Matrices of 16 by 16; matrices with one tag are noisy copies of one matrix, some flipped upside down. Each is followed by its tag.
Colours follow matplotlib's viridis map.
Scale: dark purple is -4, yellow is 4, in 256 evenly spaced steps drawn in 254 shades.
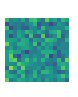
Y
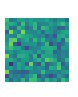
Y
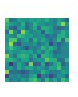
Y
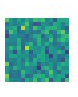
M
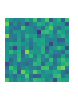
M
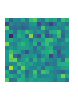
Y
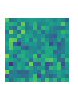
Y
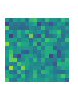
Y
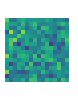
Y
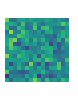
Y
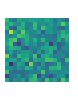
Y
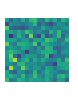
Y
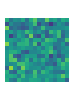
Y
